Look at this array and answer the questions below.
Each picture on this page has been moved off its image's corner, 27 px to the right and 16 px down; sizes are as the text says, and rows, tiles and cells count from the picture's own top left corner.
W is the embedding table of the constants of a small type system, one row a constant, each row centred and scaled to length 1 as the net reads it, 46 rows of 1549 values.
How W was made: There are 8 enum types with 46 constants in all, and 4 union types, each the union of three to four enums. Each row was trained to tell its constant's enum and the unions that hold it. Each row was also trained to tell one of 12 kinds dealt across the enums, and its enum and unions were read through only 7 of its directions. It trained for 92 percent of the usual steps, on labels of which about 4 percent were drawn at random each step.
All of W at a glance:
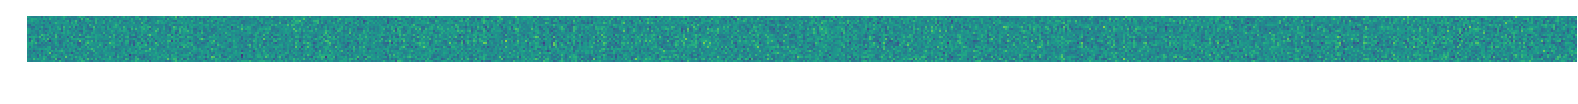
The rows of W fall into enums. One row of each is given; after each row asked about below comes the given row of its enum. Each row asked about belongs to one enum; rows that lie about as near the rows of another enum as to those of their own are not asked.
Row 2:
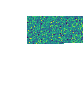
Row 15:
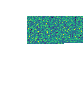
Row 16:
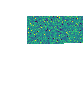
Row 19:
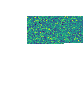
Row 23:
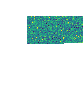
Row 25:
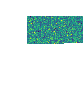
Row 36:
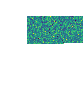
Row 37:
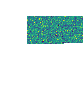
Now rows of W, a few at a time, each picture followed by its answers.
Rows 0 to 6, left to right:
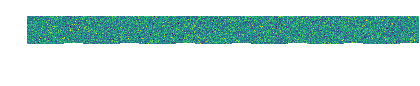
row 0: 23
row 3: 19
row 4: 15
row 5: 25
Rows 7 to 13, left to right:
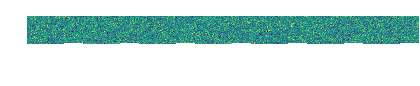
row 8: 36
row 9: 25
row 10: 36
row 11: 15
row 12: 15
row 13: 15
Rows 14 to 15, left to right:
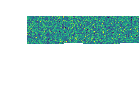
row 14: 37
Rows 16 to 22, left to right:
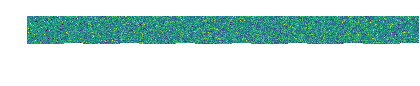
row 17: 15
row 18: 16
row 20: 2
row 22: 16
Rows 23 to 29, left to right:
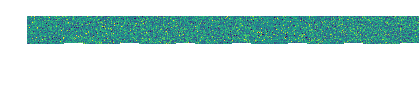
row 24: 25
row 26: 2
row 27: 2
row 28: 25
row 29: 15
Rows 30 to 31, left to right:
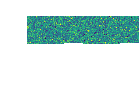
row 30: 16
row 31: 16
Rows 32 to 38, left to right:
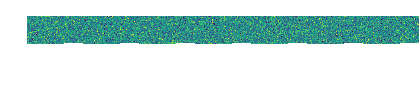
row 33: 2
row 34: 36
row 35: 23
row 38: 23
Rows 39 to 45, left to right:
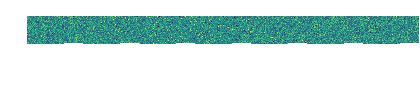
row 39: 37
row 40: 23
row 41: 23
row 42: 2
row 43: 2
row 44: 23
